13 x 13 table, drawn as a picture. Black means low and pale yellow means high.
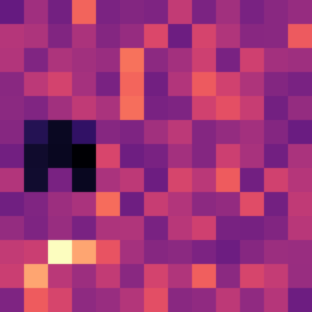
Odd patch: lower, in the middle left. Ninth with the lowest average: middle left. Roughest part: bottom left. Histogram: heavy tails on both sides. Slope: none. Ninth with the highest average: bottom left.
